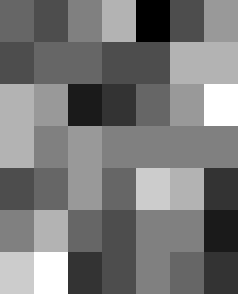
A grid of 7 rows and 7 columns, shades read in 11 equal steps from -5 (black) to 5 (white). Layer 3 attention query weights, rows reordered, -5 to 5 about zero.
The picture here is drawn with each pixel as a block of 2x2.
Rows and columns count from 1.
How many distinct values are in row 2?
3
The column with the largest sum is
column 2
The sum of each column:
2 4 -7 -8 -5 2 -2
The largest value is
5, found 2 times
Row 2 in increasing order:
-2 -2 -2 -1 -1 2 2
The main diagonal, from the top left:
-1 -1 -4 0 3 0 -3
